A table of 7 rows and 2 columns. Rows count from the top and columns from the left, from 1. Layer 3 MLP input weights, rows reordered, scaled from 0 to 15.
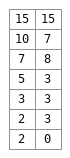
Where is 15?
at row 1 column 1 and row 1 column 2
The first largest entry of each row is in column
1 1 2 1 1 2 1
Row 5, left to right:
3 3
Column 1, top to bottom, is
15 10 7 5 3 2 2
